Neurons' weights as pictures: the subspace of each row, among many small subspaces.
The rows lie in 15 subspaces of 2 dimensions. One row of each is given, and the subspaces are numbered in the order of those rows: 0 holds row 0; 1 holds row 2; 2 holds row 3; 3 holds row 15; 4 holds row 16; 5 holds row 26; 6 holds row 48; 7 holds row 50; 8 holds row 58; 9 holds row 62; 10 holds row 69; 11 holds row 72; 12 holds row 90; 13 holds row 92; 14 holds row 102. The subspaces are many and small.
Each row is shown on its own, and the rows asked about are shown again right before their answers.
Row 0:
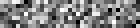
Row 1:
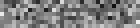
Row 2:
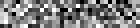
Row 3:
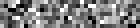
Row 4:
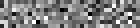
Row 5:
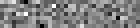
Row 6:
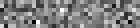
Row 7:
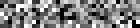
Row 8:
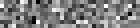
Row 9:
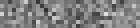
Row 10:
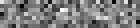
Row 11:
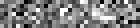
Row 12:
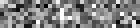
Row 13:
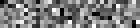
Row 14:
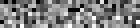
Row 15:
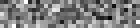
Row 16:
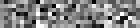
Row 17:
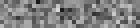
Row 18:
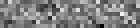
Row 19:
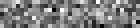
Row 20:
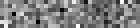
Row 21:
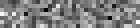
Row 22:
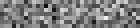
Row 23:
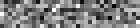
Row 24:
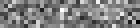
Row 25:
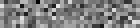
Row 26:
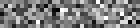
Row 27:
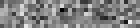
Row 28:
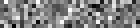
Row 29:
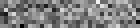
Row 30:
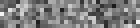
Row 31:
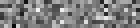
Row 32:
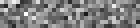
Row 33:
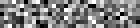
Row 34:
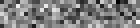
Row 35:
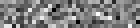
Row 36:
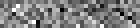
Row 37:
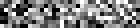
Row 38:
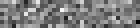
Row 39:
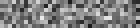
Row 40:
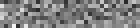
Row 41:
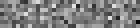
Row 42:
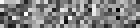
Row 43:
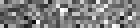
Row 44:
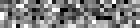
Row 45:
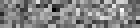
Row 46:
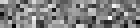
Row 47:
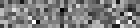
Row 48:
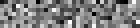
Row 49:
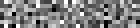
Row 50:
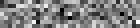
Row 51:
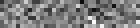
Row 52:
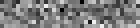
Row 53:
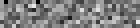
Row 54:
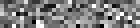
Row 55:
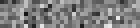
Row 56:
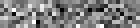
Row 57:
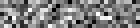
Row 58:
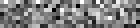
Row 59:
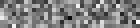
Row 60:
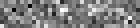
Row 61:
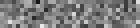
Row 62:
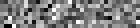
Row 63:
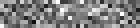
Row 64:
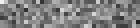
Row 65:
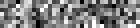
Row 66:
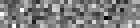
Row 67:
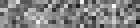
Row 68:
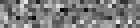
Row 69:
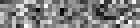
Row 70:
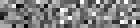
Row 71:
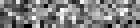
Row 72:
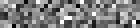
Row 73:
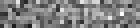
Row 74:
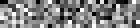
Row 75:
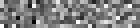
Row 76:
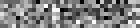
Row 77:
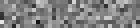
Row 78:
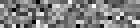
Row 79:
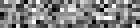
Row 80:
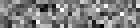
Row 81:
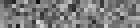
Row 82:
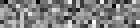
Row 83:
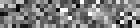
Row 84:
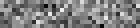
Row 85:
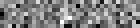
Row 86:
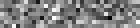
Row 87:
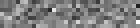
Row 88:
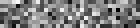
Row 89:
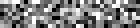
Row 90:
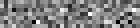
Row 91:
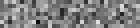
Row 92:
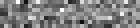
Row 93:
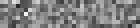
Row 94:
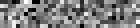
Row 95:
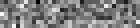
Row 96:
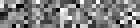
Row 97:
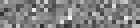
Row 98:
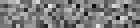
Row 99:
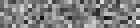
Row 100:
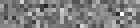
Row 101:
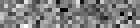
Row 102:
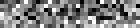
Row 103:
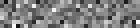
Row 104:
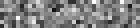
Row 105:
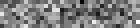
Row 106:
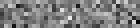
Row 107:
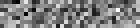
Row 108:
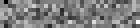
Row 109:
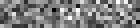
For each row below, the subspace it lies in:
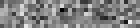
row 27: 10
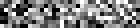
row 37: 1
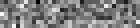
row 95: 3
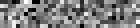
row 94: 2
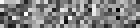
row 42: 0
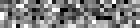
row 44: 3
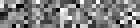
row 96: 11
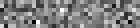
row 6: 12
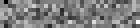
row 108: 7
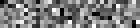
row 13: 6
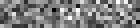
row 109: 1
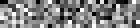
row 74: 6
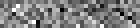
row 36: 5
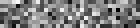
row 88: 0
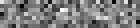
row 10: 3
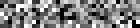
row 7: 7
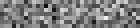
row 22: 5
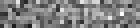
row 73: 13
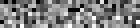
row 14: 6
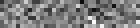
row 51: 14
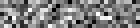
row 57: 9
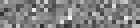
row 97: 7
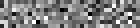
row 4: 12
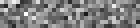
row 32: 2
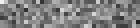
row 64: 6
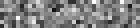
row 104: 13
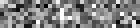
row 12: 7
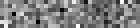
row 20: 10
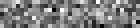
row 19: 8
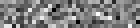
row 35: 9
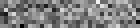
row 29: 1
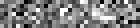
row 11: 10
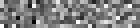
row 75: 13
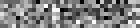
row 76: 5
